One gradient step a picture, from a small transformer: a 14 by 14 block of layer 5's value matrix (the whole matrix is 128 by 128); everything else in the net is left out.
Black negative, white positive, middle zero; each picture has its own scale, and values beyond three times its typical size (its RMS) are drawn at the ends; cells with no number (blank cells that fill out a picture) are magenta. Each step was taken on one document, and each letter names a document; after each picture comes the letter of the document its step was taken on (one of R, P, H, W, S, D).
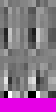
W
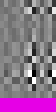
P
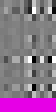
P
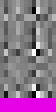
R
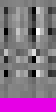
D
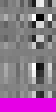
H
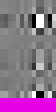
H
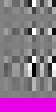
P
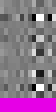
H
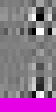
H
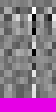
P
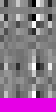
D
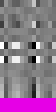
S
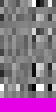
R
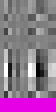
W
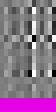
P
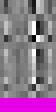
D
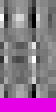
D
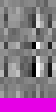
R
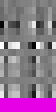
S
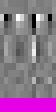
D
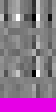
R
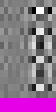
H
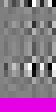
P
